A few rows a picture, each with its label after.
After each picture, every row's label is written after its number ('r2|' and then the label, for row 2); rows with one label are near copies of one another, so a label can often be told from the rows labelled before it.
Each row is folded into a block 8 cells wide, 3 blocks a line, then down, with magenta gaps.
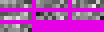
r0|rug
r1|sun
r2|sun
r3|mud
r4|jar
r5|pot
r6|pot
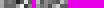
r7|sun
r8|sun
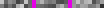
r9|sun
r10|rug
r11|pot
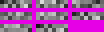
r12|jar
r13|pot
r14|rug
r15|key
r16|pot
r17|jar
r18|pot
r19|jar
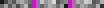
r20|jar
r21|pot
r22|pot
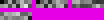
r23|jar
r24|jar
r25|rug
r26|pot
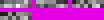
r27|mud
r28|rug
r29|jar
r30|jar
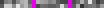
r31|mud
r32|rug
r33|key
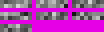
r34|mud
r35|pot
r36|key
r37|rug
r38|key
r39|jar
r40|key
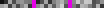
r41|jar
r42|jar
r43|pot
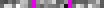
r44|mud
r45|pot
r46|mud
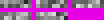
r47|rug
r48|sun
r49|mud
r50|mud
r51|pot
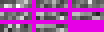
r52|mud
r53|key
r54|key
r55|sun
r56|rug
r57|rug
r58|key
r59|rug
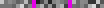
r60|sun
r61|jar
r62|sun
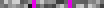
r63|pot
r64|rug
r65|mud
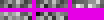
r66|key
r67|key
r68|mud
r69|pot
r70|jar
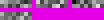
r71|rug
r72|sun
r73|jar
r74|sun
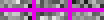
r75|pot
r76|sun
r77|jar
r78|pot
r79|mud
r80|pot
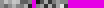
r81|pot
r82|jar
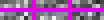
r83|mud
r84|rug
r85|rug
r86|sun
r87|mud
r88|key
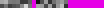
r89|rug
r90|jar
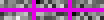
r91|sun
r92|jar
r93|key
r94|mud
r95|rug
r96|jar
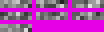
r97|pot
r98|rug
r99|mud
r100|key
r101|sun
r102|key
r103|pot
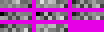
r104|pot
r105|pot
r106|jar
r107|jar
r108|jar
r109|jar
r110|jar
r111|pot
